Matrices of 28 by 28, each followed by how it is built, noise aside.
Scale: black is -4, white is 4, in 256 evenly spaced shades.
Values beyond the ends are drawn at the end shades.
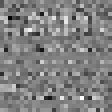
uneven rows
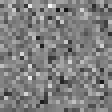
noise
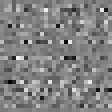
uneven rows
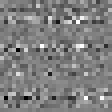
uneven rows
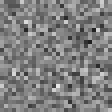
noise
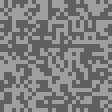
noise
